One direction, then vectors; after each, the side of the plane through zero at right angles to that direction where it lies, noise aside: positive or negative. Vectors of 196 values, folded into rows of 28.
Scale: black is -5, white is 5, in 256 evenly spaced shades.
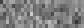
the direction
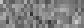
negative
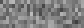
positive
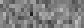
negative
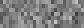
positive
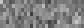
negative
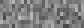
positive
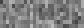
positive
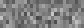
negative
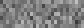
positive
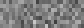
negative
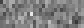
positive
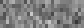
positive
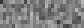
positive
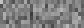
negative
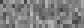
positive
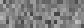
negative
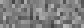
negative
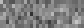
negative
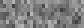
positive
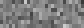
negative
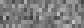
negative
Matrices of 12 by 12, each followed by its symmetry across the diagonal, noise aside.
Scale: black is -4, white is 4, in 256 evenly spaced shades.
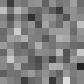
antisymmetric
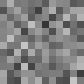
antisymmetric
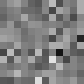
antisymmetric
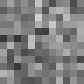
antisymmetric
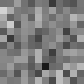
neither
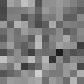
neither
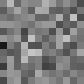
neither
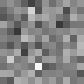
neither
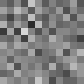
antisymmetric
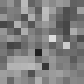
antisymmetric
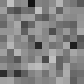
neither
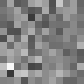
neither
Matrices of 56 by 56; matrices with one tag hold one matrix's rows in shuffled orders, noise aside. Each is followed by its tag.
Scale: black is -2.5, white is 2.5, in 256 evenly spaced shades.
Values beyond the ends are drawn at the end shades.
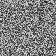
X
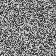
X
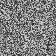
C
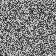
X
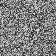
X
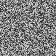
X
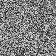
X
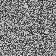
X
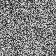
C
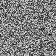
X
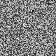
C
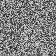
C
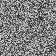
X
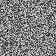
C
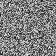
X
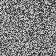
X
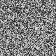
C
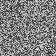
C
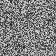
C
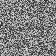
X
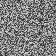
X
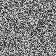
X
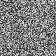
C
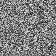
X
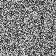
X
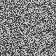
C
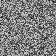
X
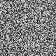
C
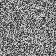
C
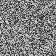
X
